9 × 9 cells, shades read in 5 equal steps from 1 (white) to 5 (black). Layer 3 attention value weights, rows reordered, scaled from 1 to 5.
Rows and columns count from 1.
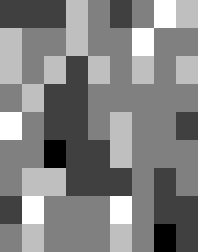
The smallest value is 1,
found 5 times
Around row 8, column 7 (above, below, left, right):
3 3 1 4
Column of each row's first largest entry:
1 2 4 3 3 3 4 1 8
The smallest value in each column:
1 1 2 2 2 1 1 1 2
